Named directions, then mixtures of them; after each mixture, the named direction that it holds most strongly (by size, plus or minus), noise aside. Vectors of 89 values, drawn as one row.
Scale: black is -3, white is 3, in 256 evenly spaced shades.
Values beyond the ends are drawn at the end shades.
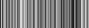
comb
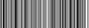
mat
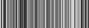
comb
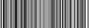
mat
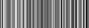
mat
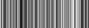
comb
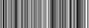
mat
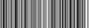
mat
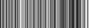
comb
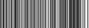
mat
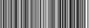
mat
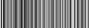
comb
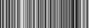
comb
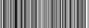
mat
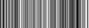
mat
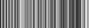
comb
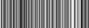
comb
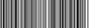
mat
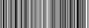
mat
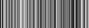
comb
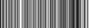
comb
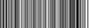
mat
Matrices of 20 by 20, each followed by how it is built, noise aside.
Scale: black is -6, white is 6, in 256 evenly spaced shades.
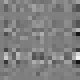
low rank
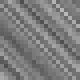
Toeplitz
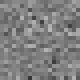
low rank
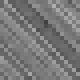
Toeplitz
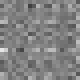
low rank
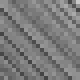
Toeplitz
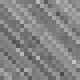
Toeplitz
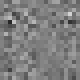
low rank
